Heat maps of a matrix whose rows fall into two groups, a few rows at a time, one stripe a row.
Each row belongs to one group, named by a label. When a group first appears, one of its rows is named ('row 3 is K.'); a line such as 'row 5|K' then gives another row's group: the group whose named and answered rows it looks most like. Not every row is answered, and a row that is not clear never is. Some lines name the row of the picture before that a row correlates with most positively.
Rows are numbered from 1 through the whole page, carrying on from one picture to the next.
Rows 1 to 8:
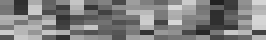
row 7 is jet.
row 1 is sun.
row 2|sun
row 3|sun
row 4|sun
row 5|sun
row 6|sun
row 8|sun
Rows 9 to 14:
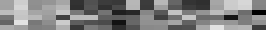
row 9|jet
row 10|jet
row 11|jet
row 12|sun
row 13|jet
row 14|jet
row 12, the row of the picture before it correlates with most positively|6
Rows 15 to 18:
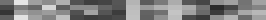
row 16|sun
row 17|sun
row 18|jet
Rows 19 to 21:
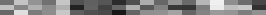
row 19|jet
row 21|jet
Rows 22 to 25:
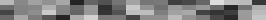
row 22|jet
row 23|sun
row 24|sun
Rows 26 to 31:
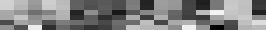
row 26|jet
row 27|jet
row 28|jet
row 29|jet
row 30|sun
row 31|sun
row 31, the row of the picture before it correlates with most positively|24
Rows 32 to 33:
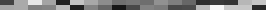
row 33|jet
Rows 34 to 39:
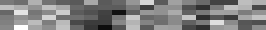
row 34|sun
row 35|jet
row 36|jet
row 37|sun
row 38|jet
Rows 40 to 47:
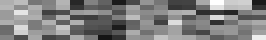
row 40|jet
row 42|sun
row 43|jet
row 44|sun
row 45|jet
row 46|jet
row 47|sun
